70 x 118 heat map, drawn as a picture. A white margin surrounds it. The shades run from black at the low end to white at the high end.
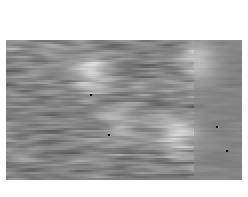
Neither half mirrors the other. The right part is calmer, past a seam about 80% of the way across. Four bumps rise from the field. There are four isolated cells, each far lower than the cells round it.
